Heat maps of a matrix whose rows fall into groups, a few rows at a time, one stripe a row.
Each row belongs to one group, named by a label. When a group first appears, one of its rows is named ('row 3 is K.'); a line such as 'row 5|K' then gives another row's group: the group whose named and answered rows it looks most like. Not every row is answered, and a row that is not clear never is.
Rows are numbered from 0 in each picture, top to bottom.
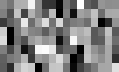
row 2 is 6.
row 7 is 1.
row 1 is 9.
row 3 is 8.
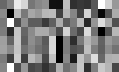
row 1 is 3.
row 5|9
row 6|9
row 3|3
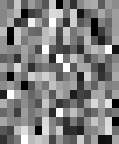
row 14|1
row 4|3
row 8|3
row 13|1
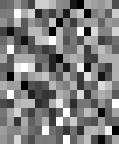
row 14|1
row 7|6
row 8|3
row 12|3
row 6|8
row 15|3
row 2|9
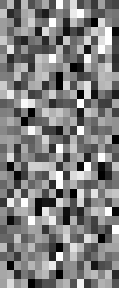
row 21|9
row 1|8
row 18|3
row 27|8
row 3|1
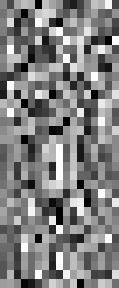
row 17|6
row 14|8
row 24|9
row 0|1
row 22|8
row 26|1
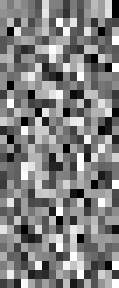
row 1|1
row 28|8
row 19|6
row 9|3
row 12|1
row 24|9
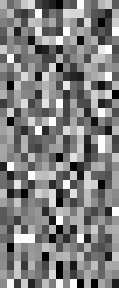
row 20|3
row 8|1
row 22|9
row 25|9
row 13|3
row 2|3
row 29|9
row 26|6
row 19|3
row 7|9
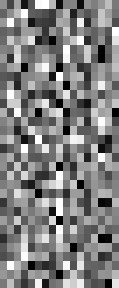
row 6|3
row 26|6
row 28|6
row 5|3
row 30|8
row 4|8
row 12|1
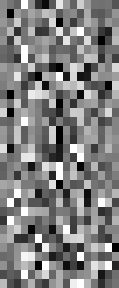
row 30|6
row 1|3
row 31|8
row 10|3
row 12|8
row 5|6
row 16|8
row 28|6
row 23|6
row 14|9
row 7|8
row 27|1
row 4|3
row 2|9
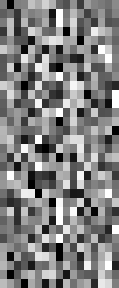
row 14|1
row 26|6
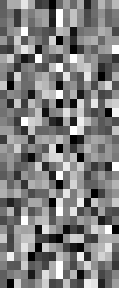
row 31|3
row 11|9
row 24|6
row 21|3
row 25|1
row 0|8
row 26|8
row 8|3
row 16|9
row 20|8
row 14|8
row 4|9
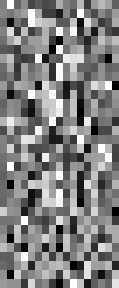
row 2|3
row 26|3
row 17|1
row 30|3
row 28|6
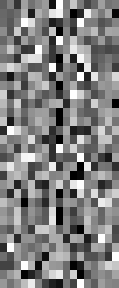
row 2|6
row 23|9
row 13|8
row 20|8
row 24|9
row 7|9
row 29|1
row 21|9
